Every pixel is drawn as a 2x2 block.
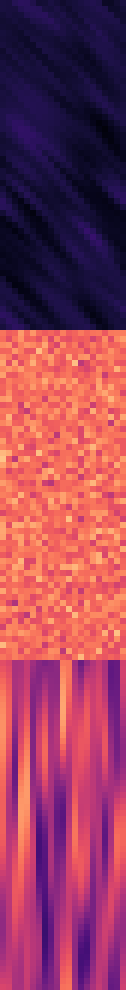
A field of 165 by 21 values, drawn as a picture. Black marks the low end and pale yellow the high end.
The table splits into 3 rows of 1 panel. Panel 1,1: very low, slanting down to the right, faint in contrast. Panel 2,1: high, fine-grained. Panel 3,1: middling, streaked downward, strong in contrast.
